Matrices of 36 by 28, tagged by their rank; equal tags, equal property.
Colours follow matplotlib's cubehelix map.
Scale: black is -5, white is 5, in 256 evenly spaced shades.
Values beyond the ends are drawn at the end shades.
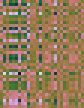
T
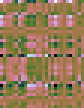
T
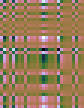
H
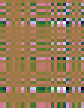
H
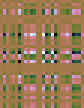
H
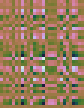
T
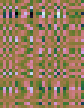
T
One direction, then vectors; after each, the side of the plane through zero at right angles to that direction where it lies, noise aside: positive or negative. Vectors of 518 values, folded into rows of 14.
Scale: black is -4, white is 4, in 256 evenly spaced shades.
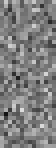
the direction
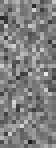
positive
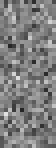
negative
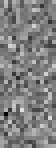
positive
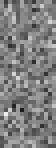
negative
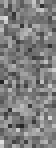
positive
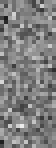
negative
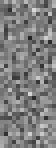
positive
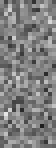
negative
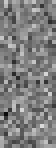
positive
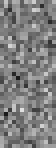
positive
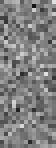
positive
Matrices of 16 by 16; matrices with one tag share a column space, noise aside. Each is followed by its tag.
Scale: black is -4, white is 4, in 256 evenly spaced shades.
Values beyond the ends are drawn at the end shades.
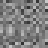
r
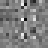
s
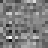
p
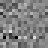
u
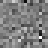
p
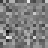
p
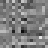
r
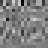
s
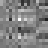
s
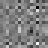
r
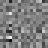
p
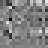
s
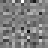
p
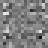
u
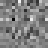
s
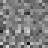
r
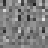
s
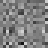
r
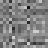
r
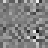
p
